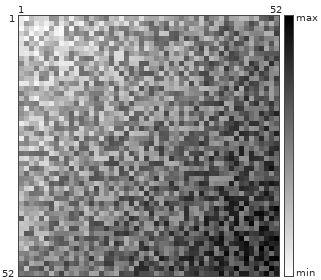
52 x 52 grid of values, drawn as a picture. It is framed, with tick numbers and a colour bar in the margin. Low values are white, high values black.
No regular stripes run through it. There is an overall slope up to the bottom right. The ninth with the lowest average is the top left. The ninth with the highest average is the bottom right. No row or column stands out. The texture is fine-grained noise. Neither half mirrors the other.
